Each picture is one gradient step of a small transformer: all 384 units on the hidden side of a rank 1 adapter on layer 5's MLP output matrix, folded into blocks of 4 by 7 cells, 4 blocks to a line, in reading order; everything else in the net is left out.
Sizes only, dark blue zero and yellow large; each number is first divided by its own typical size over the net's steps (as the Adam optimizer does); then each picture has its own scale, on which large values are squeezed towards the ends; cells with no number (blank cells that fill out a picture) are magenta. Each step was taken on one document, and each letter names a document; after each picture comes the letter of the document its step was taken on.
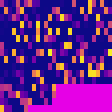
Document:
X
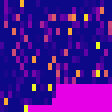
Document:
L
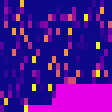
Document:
L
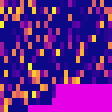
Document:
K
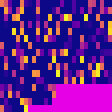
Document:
X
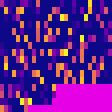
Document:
X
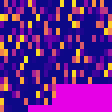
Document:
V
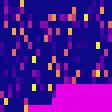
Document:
L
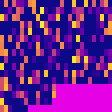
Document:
V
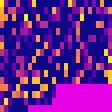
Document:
K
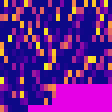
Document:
V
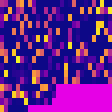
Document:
K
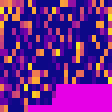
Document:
K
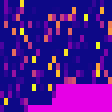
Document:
L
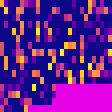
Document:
X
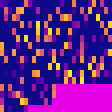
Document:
X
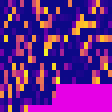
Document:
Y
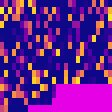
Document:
K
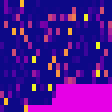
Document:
L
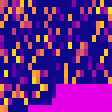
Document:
K
